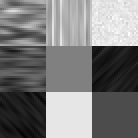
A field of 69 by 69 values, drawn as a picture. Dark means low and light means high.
The table splits into 3 rows of 3 panels. Panel 1,1: middling, streaked across, strong in contrast. Panel 1,2: high, streaked downward. Panel 1,3: very high, fine-grained, faint in contrast. Panel 2,1: low, streaked across. Panel 2,2: middling, flat. Panel 2,3: very low, slanting up to the right, faint in contrast. Panel 3,1: very low, slanting down to the right, faint in contrast. Panel 3,2: very high, flat. Panel 3,3: low, flat.
